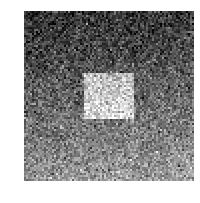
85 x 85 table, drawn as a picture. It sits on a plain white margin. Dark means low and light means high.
Stripes: none. Slope: up to the bottom. Ninth with the highest average: centre. Odd patch: higher, in the centre.
